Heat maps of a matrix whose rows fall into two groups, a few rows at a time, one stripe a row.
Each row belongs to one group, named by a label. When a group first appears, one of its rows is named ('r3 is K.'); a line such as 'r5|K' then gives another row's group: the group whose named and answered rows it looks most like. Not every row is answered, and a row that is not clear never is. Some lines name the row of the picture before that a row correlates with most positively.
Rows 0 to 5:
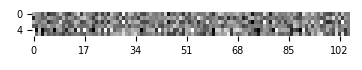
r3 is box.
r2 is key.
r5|key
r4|key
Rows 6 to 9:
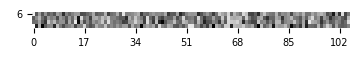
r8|box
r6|key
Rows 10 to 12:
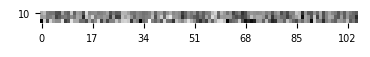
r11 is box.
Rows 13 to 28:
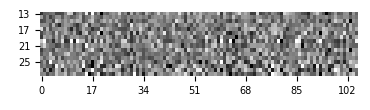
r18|box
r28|box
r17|key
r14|key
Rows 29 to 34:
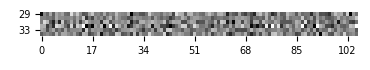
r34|box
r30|box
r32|box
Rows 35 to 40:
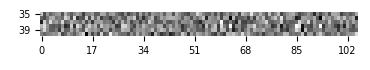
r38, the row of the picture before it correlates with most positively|31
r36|box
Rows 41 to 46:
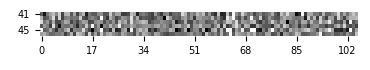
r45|key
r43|key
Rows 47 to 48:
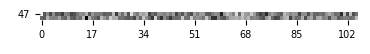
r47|key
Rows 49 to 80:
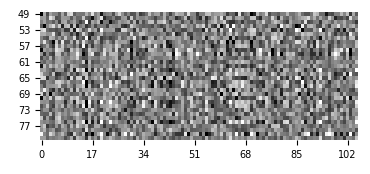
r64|key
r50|key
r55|box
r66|box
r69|key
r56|box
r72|box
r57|box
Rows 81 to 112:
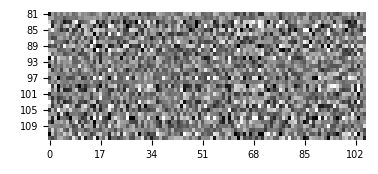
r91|key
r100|key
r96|key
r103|key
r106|key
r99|key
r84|key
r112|box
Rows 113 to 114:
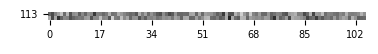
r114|key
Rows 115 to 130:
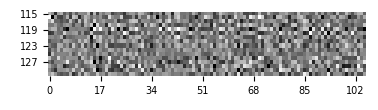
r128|key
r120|box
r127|box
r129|box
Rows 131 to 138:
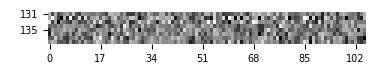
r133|key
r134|box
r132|box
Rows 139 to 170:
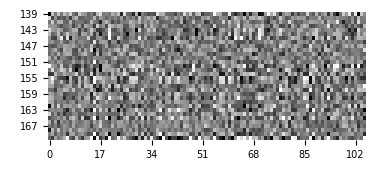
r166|key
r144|key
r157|box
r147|box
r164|key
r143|key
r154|box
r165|box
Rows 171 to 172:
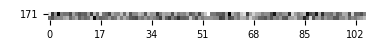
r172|box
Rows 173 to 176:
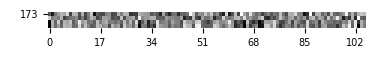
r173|box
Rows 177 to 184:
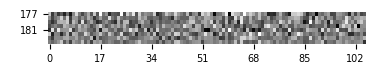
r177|key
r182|key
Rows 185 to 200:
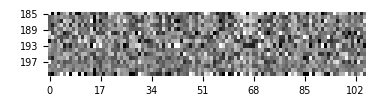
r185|key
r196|box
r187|box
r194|key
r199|box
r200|box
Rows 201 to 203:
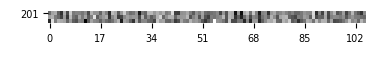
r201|box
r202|box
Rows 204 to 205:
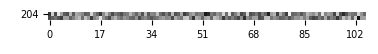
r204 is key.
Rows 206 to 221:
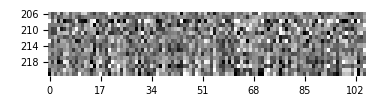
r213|key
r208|key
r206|key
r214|box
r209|box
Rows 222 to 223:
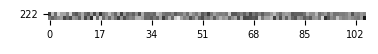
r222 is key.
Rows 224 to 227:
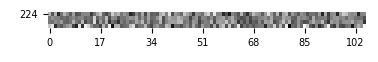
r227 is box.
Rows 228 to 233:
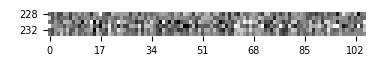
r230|box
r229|key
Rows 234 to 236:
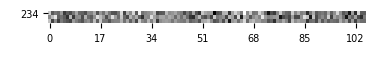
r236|key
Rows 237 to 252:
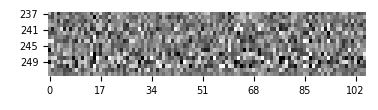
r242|box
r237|key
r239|key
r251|key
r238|box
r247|box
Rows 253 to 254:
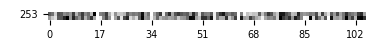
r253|box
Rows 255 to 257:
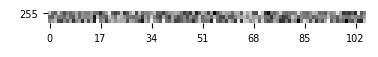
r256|box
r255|key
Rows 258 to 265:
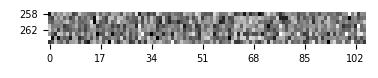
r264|key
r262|key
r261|key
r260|box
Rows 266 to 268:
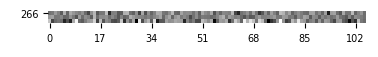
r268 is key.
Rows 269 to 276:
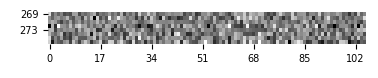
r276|key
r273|box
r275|key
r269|key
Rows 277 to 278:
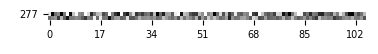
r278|key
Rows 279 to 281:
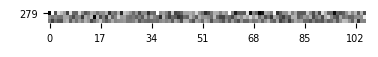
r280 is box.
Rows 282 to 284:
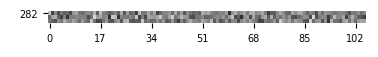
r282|key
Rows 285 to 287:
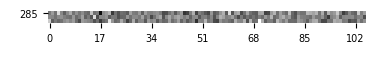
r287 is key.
